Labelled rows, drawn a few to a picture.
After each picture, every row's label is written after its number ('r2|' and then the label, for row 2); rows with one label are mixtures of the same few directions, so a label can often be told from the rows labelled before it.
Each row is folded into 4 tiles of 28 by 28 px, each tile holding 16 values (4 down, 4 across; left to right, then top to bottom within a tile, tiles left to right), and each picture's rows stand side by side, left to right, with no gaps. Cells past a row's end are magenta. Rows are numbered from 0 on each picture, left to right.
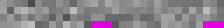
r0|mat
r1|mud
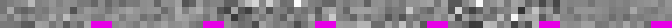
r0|mat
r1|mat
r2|mat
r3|mat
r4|mat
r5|mat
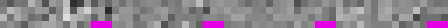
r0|mat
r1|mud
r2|mat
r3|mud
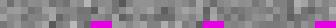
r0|mud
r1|mat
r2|mat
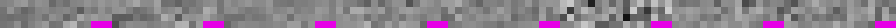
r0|mud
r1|mud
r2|mud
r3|mat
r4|mat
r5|mat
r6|mat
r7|mat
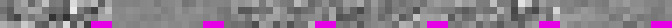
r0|mat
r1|mat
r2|mat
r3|mud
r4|mat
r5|mud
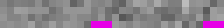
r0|mat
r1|mat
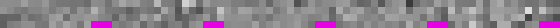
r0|mud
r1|mat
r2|mat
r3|mat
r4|mud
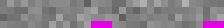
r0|mud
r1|mat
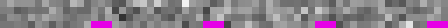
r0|mat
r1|mat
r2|mud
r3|mud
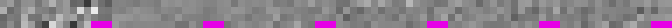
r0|mud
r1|mud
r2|mud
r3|mat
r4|mat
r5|mud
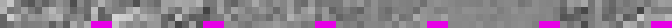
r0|mat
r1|mud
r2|mat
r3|mud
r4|mat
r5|mud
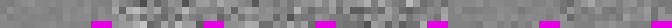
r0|mat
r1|mat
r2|mat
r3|mat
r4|mat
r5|mat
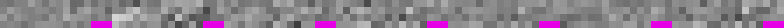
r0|mat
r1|mud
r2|mud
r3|mat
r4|mat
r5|mud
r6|mat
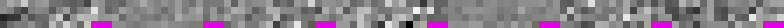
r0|mud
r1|mat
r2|mud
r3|mud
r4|mat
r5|mat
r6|mud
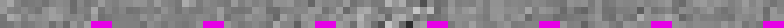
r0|mat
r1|mat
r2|mud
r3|mud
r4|mud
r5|mud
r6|mat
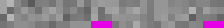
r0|mat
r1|mud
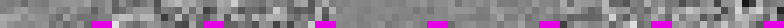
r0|mud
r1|mud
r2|mat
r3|mud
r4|mud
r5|mud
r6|mat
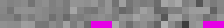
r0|mat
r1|mud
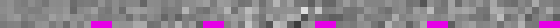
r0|mat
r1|mat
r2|mud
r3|mud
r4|mud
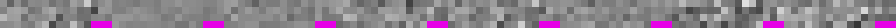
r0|mud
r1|mud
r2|mat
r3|mat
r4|mud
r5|mat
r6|mat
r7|mud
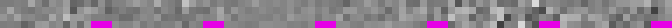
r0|mat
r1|mat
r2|mat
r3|mat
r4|mud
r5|mud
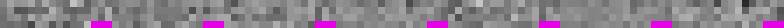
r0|mat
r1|mud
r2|mat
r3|mat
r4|mat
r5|mat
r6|mat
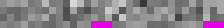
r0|mat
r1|mat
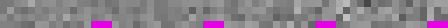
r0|mat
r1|mud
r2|mat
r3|mat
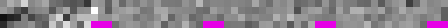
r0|mud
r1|mud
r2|mat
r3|mat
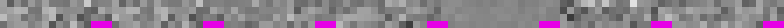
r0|mud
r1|mud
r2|mat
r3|mud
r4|mat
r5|mat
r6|mat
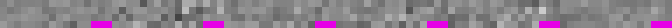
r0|mud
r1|mat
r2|mat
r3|mat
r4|mud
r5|mud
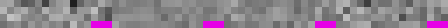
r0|mat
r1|mud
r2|mat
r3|mat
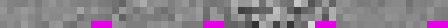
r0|mud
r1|mat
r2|mat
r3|mat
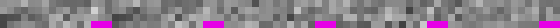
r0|mud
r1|mud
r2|mat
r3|mat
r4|mat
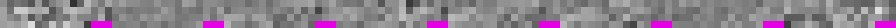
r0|mat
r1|mat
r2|mud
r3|mat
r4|mud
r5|mud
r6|mud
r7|mud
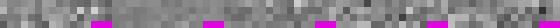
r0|mud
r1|mud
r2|mat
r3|mat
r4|mud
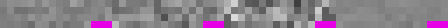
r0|mat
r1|mud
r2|mat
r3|mud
